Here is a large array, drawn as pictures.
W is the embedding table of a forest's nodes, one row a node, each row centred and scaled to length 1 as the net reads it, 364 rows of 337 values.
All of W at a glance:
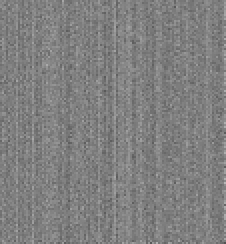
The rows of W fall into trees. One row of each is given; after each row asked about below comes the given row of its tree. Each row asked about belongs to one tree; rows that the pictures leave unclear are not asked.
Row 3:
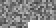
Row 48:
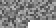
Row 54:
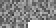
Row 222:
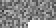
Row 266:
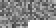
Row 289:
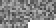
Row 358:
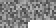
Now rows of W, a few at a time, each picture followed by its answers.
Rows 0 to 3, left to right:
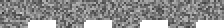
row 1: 358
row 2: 48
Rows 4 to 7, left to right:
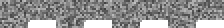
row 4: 358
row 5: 266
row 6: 358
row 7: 3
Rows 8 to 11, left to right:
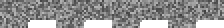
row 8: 54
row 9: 266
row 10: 48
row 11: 358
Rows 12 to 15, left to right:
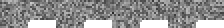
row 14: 266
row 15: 3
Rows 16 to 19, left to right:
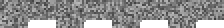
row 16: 266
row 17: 358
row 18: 3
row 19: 54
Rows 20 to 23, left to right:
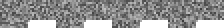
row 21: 222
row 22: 358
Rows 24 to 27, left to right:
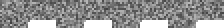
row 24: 222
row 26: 222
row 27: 358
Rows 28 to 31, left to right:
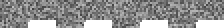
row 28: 3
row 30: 222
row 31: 289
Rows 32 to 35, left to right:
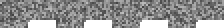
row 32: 54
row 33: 54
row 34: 222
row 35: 48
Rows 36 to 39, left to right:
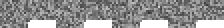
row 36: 54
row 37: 222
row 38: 358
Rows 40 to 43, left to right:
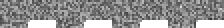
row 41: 222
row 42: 3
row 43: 54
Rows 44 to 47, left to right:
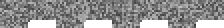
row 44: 222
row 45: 358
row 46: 289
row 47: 289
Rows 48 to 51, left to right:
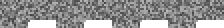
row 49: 3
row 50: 54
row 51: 3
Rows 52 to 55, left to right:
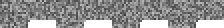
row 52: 289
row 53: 3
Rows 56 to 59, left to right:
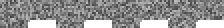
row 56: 358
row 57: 3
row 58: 358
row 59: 222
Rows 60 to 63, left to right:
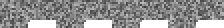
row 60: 289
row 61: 358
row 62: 222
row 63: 48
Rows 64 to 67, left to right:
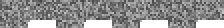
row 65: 222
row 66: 54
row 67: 54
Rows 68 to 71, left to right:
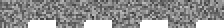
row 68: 222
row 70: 222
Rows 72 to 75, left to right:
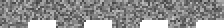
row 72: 3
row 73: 48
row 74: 222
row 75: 266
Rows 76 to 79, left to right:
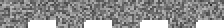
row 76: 289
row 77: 54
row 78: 3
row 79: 358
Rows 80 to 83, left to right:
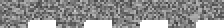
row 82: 3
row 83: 358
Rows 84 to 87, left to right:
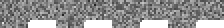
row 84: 54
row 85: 266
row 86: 222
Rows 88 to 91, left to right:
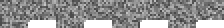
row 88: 3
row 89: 3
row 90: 54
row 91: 48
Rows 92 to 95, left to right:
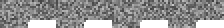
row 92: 222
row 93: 222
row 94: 3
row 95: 222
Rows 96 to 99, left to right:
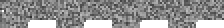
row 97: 222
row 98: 3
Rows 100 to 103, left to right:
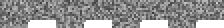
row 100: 48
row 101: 3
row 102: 48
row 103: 54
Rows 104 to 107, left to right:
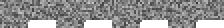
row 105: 48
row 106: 48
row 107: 54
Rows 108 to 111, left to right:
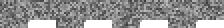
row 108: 358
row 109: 54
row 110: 266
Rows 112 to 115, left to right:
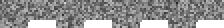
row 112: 48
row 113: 266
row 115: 289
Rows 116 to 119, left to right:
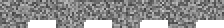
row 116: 3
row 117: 222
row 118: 3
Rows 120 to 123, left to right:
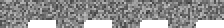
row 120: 222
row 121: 358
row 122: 358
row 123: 3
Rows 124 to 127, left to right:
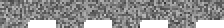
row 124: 3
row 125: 358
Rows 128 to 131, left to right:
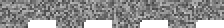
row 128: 289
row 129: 54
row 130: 48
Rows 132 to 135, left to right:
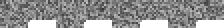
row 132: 222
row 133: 48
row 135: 3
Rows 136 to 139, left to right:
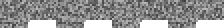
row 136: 358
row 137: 3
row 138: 222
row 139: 358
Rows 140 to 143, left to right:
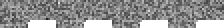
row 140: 289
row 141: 222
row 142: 3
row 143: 3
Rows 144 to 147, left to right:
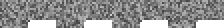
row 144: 48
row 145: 358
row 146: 48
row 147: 54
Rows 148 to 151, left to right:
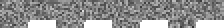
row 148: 222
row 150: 3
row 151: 266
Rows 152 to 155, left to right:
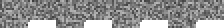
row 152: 222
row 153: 3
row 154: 222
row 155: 358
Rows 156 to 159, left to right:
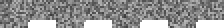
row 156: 289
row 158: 358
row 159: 54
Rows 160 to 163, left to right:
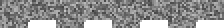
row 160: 48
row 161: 358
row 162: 3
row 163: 54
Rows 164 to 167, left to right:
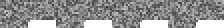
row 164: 222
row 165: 3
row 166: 54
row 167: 48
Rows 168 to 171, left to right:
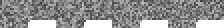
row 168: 48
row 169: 48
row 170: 222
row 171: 222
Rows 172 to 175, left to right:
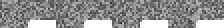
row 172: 222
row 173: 358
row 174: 54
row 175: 358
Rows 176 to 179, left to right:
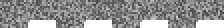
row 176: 3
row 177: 222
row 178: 289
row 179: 358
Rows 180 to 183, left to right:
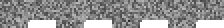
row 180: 3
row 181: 358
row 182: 289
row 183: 222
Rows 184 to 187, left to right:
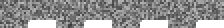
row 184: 358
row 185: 266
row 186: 222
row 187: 48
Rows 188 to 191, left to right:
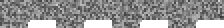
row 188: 3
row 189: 3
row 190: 3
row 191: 358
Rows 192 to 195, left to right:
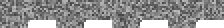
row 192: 3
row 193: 222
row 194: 48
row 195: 222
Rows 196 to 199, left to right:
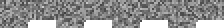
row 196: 222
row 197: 48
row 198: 48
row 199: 3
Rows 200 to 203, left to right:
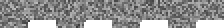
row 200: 48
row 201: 54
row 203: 358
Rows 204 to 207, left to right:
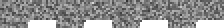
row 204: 3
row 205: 48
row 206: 48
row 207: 222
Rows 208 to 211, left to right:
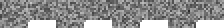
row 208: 48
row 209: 222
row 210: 222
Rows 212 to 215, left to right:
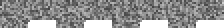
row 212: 48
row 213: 3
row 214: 3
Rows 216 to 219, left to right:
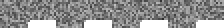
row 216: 3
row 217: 54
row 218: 222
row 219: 3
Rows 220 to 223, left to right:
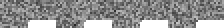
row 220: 3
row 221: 358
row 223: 48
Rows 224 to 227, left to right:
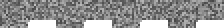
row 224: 3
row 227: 54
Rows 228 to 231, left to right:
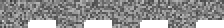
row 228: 358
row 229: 3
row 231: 222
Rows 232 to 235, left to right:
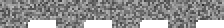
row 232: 289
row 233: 3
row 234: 222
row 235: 48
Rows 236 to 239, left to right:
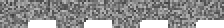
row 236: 358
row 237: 222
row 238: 54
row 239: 222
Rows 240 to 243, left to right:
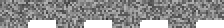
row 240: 222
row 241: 54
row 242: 3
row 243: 358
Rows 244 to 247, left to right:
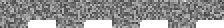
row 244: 358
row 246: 3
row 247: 222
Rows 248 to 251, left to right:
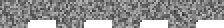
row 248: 48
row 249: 54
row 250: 48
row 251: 48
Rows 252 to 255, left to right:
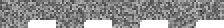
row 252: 222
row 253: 358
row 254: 3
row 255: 48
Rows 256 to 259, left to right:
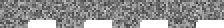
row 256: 358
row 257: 222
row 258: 266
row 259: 54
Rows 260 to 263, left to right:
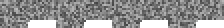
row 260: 3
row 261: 48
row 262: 48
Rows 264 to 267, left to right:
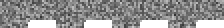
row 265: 289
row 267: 266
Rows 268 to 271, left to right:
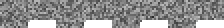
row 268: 54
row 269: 358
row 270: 48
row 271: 358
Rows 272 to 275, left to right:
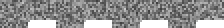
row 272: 358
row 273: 358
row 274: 358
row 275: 358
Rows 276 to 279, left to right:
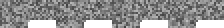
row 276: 3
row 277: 54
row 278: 289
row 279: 48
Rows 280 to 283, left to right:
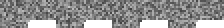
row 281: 289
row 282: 54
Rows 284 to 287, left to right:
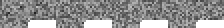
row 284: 48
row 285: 358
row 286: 358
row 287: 222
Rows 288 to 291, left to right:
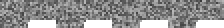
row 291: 266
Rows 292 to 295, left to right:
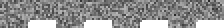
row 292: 358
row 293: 222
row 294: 54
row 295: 266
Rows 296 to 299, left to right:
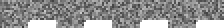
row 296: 222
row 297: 48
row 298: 358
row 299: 358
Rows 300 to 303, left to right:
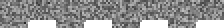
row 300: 3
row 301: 3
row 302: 358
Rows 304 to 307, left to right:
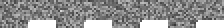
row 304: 358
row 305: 222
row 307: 48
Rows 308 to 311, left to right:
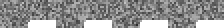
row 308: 266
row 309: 358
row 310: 266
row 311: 358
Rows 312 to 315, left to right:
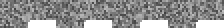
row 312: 358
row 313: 54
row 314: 358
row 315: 54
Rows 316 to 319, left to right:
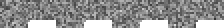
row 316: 222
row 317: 3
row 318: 222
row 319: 289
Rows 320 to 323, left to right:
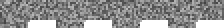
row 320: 3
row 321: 222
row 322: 3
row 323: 3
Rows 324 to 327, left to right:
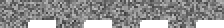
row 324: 222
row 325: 358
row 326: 3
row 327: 266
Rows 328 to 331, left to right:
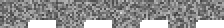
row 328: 54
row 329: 222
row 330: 222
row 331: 48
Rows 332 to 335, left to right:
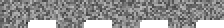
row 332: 54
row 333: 48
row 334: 3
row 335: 222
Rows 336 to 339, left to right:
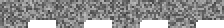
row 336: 54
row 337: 358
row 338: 358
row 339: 48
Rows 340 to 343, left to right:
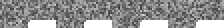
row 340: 48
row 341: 358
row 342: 266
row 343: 48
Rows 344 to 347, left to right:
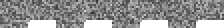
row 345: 358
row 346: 358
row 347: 54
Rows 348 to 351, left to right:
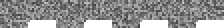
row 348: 3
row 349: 222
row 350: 289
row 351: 3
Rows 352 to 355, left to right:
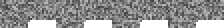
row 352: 222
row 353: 3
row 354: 3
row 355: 3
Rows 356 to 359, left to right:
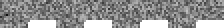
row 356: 289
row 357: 358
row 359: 3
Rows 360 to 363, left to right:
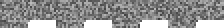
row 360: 222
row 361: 222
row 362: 289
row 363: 48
